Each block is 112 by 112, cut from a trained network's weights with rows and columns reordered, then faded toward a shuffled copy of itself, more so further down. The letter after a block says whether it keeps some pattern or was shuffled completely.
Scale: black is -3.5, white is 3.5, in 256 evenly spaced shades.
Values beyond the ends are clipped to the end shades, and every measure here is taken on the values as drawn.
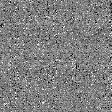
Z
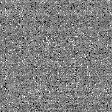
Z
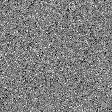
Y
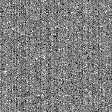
Z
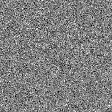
Z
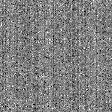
Z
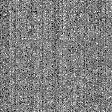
Z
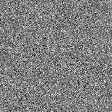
Z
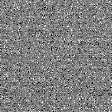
Z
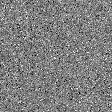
Y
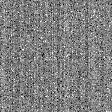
Z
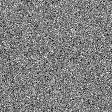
Y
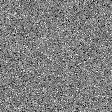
Y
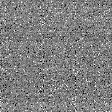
Z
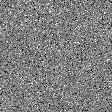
Y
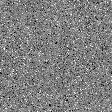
Y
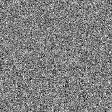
Z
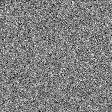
Y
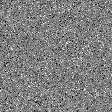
Y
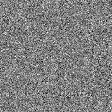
Z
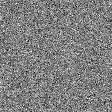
Y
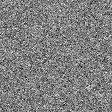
Y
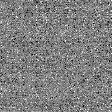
Z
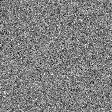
Y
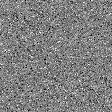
Y
